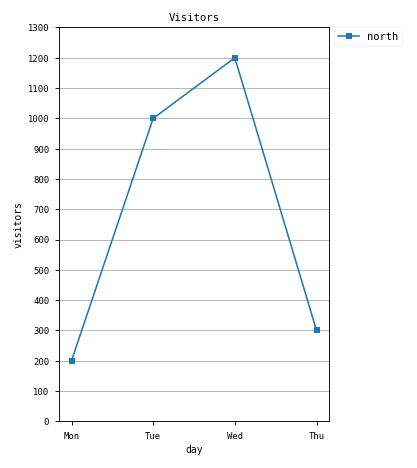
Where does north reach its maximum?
Wed
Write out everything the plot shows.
Title: Visitors
x-axis: day, ticks Mon Tue Wed Thu
y-axis: visitors, ticks 0 100 200 300 400 500 600 700 800 900 1000 1100 1200 1300
Legend: north
Values:
north: 200 1000 1200 300
